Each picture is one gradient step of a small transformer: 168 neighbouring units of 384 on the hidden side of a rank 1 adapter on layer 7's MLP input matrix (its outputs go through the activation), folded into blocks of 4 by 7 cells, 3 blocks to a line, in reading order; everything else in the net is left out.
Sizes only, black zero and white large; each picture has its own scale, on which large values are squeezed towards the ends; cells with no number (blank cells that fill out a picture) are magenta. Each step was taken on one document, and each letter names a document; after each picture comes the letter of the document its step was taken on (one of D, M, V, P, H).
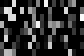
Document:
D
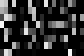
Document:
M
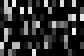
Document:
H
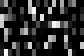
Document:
M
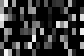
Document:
M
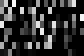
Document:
H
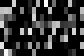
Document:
D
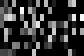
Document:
H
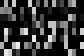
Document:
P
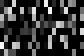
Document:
D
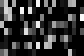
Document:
H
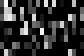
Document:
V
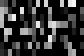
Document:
P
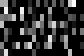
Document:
V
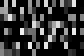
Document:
H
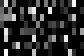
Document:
M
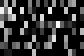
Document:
P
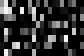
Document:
M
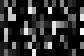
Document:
D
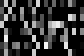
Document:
V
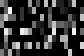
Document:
P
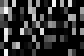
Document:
P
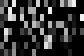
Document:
H
